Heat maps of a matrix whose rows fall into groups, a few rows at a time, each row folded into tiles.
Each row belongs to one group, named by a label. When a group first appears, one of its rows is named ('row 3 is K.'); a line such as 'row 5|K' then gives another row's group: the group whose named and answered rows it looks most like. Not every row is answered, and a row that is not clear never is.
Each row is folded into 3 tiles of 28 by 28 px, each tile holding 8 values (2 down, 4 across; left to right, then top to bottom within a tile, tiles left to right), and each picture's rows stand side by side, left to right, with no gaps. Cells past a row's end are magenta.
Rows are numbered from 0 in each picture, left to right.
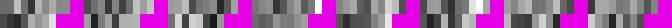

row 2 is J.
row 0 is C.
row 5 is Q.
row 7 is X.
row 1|Q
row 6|X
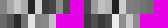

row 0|C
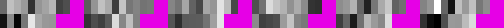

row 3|X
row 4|C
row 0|C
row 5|C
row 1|C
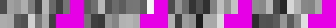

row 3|C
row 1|Q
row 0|X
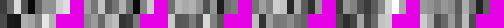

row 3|X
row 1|J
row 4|Q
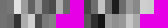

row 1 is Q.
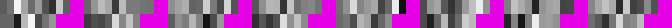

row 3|C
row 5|Q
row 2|J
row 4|J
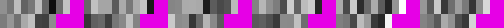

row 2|X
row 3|C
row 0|J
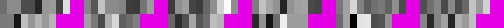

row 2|Q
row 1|J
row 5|Q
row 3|C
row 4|J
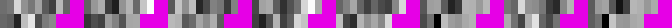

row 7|Q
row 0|J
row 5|Q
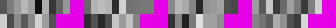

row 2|C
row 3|J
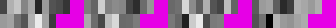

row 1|J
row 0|X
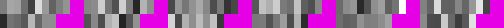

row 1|J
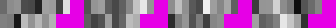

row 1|Q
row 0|Q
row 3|X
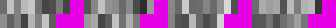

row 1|X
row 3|C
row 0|X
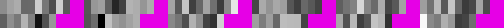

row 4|X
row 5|J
